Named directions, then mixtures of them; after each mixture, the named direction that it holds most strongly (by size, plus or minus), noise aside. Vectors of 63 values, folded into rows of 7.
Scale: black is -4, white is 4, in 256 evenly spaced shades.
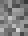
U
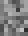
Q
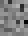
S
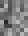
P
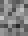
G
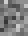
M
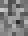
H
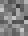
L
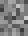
L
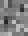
M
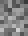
U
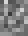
G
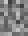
H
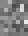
S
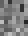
S
